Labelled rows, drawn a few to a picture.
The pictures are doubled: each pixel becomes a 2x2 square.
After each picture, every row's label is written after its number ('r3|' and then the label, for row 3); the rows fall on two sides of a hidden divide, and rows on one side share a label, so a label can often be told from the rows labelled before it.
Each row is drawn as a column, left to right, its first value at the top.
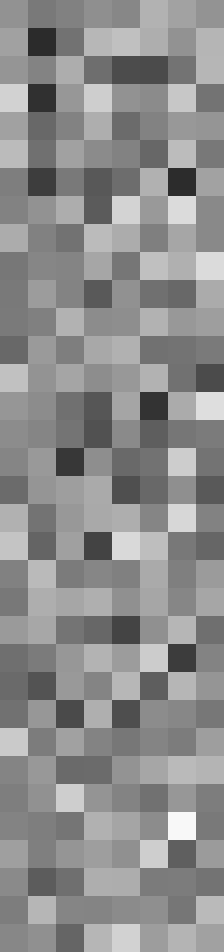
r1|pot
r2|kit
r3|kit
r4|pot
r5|pot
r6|pot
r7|pot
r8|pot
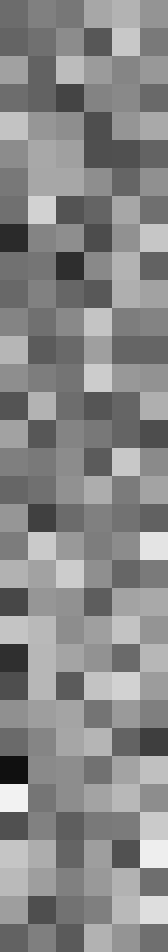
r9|kit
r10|pot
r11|kit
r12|kit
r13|pot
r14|pot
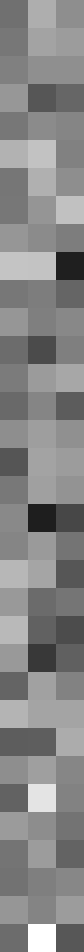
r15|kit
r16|pot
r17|kit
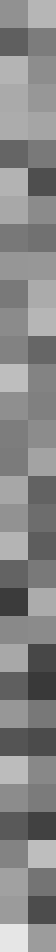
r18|pot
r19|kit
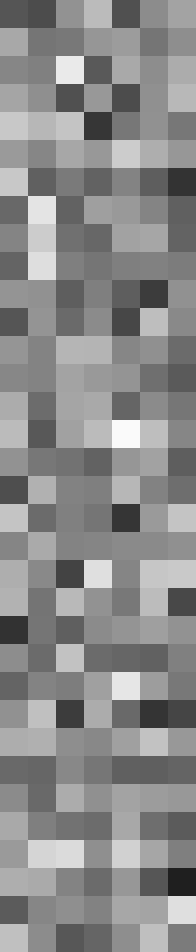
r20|pot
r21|pot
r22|kit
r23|kit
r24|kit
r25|kit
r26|kit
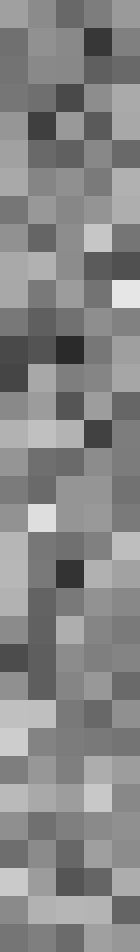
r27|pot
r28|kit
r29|kit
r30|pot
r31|pot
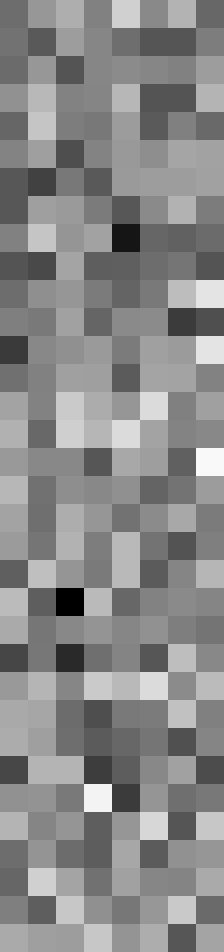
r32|kit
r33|pot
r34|pot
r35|kit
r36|kit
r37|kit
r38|kit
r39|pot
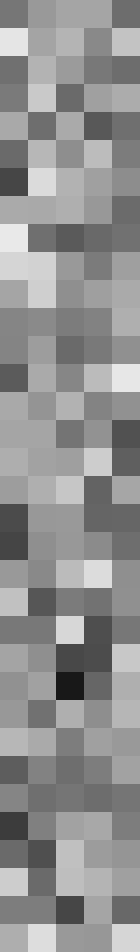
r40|pot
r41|pot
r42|pot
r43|pot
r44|pot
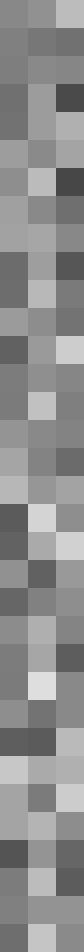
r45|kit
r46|pot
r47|kit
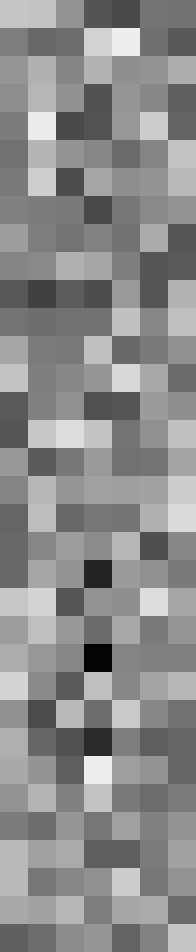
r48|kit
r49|kit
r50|kit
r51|kit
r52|pot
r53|kit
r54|kit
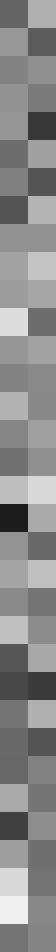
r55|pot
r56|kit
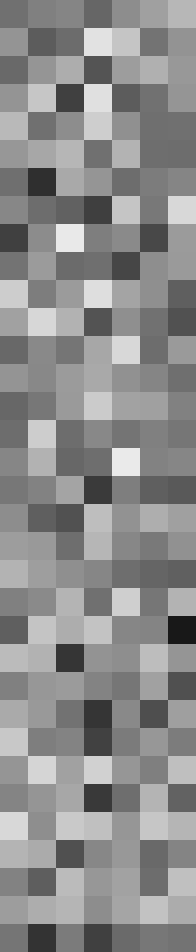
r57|pot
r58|kit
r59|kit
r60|pot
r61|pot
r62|kit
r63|pot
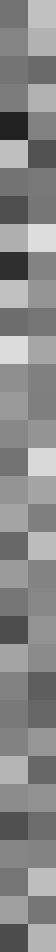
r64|kit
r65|pot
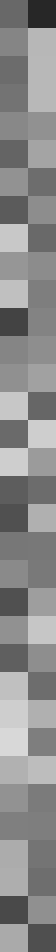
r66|pot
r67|kit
